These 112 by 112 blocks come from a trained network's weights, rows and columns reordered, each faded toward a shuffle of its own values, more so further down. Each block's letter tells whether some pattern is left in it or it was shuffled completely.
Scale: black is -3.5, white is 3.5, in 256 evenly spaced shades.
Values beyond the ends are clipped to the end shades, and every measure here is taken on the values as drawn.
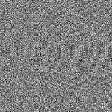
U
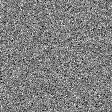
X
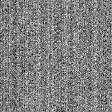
U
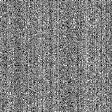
U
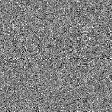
U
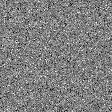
X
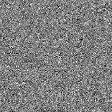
U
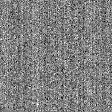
U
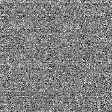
U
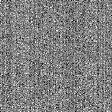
U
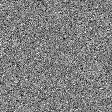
X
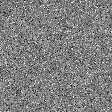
X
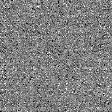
U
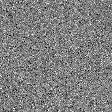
X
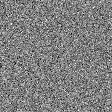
X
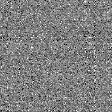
U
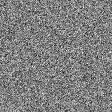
X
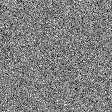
X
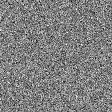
X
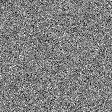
X
